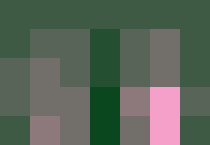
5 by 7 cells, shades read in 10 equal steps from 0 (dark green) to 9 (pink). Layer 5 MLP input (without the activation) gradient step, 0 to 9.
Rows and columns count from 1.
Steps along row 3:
up down down up up down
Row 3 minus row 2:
1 1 0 0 0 0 0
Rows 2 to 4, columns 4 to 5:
1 3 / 1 3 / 0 5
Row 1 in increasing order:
2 2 2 2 2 2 2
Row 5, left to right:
2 5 4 0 4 9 2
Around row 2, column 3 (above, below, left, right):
2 3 3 1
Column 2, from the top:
2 3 4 4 5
